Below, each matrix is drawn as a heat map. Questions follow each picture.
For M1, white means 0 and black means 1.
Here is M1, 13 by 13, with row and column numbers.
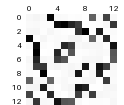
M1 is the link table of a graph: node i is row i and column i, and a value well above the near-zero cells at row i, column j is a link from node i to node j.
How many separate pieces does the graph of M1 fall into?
1
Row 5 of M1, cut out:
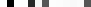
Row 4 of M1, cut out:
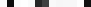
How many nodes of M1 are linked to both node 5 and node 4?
3
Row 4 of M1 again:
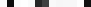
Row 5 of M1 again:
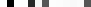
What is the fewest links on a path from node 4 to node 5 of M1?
1
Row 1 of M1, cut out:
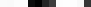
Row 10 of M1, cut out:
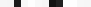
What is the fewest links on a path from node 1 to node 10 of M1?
2
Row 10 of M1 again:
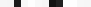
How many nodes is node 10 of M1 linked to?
3
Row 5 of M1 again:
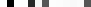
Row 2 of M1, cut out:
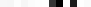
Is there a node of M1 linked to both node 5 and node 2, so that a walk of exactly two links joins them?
no
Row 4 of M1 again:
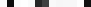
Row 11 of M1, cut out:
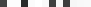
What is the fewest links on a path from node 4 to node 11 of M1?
3
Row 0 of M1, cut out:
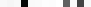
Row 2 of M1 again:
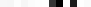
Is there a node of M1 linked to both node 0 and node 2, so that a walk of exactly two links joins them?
no
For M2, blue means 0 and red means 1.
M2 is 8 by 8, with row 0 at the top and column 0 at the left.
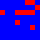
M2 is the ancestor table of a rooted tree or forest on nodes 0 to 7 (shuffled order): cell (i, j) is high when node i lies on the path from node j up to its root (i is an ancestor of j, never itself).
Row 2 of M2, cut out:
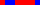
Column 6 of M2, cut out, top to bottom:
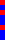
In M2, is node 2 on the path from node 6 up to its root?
yes
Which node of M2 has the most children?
2
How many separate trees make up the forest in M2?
2
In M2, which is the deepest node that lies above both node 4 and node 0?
2
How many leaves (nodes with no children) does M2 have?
3
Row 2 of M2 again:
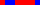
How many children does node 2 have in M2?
2
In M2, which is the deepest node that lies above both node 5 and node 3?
2
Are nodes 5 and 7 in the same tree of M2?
no
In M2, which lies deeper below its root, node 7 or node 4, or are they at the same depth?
the same depth
